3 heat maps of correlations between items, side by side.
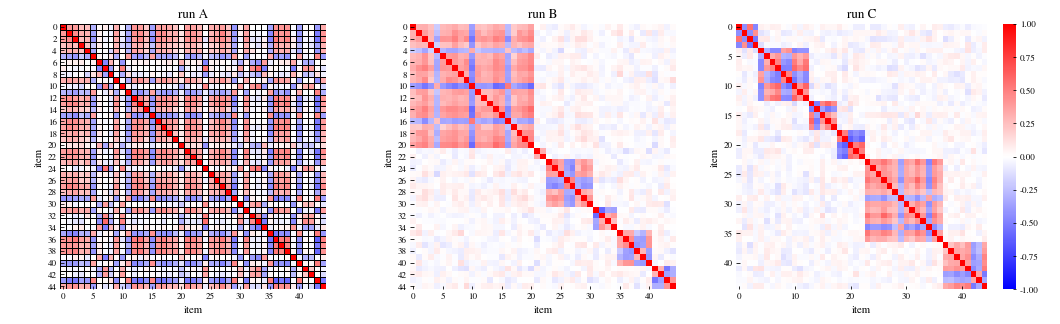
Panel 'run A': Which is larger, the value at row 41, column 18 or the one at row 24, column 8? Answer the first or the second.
the first
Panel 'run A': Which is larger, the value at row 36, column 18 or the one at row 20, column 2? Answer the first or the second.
the first
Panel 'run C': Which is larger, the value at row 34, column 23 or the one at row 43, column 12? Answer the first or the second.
the second
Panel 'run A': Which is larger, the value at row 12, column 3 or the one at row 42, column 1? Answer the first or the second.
the first
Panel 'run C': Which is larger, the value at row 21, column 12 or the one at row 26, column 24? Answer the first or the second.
the second
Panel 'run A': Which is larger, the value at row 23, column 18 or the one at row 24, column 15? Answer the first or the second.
the first
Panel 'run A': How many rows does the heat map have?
45
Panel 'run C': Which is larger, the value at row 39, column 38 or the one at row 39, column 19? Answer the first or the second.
the first
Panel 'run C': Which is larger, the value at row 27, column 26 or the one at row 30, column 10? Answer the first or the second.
the first
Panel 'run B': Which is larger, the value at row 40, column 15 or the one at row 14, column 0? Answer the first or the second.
the second
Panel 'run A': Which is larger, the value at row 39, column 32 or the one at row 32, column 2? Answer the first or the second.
the second
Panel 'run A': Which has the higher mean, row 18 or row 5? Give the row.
18
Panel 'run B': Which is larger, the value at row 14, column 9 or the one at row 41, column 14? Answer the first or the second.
the first
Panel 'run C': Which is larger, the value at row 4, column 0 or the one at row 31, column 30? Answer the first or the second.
the second
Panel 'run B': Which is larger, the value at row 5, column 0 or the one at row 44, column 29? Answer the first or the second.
the first
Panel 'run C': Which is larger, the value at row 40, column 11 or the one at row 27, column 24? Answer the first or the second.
the second
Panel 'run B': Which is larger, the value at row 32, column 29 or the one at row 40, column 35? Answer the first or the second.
the second
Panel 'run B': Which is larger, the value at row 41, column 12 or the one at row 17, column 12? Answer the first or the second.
the second
